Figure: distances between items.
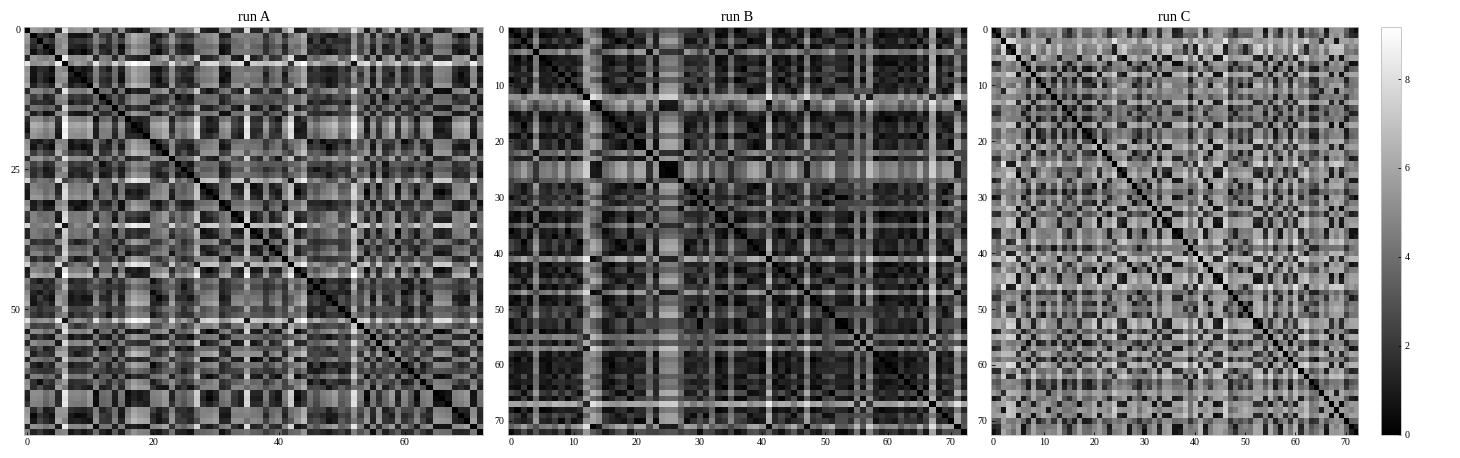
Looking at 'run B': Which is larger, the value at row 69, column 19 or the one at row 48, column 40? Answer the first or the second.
the first
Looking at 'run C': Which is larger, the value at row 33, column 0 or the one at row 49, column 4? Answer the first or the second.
the second
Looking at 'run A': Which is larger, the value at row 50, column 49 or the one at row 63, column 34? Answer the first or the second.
the second
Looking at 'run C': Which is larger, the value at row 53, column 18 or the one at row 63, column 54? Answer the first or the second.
the first
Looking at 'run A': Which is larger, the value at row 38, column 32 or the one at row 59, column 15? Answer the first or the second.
the second
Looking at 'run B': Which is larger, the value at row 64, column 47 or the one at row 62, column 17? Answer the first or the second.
the first
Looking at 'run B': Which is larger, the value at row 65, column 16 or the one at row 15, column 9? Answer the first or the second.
the first
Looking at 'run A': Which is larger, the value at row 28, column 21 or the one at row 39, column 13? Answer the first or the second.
the first
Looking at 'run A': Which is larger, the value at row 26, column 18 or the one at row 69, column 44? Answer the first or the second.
the second
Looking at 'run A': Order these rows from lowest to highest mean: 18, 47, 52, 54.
47, 54, 18, 52
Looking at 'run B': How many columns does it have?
73
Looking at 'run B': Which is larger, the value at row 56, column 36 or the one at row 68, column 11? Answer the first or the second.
the second
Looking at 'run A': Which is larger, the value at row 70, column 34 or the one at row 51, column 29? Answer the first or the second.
the first
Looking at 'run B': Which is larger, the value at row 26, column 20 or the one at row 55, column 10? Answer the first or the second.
the first
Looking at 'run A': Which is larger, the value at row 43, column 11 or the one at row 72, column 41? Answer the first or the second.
the second
